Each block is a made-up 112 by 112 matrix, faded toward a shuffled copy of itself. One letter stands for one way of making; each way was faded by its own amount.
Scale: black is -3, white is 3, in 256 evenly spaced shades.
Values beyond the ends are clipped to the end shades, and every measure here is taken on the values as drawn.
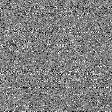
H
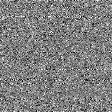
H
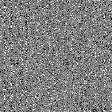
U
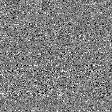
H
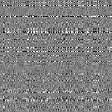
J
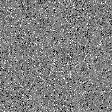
U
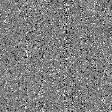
U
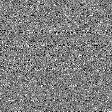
H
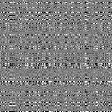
J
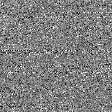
H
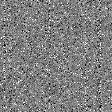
U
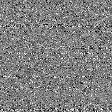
H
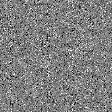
U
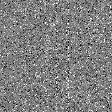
U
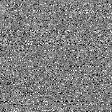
H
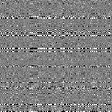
J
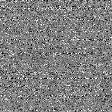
H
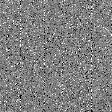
U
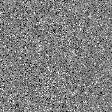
U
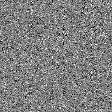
U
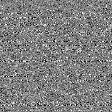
H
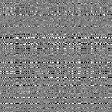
J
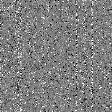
U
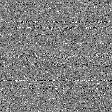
H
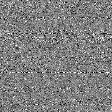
H
